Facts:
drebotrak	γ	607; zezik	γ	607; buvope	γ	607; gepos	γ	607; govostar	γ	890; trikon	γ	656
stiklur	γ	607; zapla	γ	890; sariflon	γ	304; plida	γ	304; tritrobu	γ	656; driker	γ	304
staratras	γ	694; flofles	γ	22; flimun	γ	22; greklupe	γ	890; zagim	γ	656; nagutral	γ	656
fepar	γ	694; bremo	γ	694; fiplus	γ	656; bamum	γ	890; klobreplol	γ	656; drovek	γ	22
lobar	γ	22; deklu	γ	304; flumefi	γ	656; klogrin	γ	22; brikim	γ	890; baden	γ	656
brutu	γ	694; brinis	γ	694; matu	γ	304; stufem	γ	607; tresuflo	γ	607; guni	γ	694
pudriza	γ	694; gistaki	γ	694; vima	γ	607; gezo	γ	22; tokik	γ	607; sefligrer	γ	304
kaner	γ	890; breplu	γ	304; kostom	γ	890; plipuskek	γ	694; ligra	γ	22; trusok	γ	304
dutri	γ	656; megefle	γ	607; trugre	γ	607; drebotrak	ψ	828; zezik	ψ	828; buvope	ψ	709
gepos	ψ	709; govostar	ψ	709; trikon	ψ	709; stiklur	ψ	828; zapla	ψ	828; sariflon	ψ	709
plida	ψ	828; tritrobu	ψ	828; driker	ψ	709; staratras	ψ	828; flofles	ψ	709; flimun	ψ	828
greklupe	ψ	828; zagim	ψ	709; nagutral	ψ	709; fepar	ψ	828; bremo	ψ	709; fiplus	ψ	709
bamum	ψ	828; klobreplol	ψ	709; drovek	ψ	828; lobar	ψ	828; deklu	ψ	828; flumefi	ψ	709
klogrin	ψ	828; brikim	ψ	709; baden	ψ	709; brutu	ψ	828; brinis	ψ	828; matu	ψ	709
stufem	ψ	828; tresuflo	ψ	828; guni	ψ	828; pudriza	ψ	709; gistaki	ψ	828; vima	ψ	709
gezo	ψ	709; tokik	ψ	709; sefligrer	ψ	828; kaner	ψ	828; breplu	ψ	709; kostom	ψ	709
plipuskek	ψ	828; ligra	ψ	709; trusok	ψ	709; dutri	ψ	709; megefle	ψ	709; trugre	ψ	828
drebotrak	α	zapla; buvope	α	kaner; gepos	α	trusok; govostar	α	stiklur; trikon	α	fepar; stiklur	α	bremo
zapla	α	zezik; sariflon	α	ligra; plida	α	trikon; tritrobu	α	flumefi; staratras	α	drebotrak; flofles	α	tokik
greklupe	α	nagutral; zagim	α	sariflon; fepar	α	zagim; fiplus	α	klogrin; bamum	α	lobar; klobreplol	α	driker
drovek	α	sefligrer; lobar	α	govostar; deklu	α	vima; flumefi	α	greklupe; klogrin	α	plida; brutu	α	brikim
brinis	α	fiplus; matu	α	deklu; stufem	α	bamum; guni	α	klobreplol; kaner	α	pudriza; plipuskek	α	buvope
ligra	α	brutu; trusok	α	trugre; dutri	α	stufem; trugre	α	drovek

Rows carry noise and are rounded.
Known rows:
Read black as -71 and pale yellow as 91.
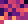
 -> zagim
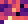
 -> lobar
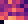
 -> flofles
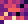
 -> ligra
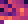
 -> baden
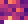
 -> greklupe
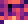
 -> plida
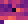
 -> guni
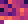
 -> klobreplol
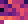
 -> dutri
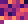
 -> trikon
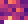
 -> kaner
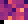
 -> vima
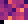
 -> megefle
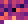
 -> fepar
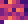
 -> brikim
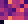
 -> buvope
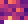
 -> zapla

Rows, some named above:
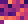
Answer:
fiplus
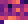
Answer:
deklu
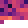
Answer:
tritrobu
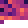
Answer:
klobreplol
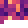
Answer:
bamum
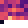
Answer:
flimun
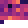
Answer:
sefligrer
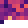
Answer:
stiklur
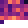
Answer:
matu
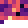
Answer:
lobar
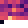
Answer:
drovek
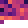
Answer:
flumefi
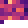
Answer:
kostom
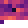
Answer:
brinis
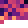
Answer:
zagim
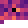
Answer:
brutu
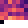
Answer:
gezo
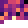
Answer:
sariflon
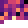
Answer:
sariflon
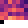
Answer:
gezo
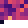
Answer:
trugre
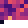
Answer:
trugre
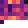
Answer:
trusok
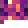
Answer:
govostar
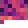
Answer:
tritrobu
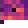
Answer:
bremo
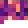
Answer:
bamum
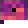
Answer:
pudriza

